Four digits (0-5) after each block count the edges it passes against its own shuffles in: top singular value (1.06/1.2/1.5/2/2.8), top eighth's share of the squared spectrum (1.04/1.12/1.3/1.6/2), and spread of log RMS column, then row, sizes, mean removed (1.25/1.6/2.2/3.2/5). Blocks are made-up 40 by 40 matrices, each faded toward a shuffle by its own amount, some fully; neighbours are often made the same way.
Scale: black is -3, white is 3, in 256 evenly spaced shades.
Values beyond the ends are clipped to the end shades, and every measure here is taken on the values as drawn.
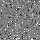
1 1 0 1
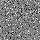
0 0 0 0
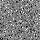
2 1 0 0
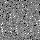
0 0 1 0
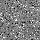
0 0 0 0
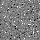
1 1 0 0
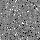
0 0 0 0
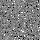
1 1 0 0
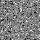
2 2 0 0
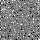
2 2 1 0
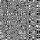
4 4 2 2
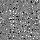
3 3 1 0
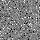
1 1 0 0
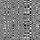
4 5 3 2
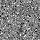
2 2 0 0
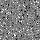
1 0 0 0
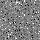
1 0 0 0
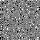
3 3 1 1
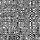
4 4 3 1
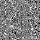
1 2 3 0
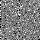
1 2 2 0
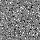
0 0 0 0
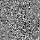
1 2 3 0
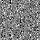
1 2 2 0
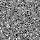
0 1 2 0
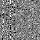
2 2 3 0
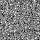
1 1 0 0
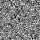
2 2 0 0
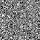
3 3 1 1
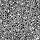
0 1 0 0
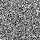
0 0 0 0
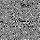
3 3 1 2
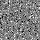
2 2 0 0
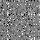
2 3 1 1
